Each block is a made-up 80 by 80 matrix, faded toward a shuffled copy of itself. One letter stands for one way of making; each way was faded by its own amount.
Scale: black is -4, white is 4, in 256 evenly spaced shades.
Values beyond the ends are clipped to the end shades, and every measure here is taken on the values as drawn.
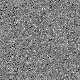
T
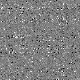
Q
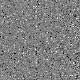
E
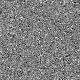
T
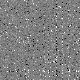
E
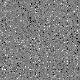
E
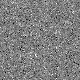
T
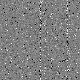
E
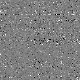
Q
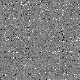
Q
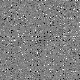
Q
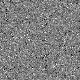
T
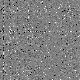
E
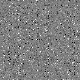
Q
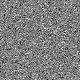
T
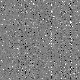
E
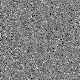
T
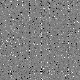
E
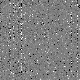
E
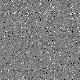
Q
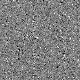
T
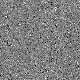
T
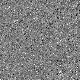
T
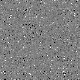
Q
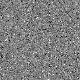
T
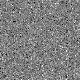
T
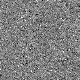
T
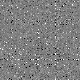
Q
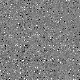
Q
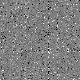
E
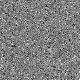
T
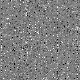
E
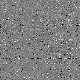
Q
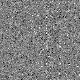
T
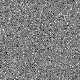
T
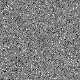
T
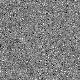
T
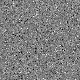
T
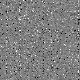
E
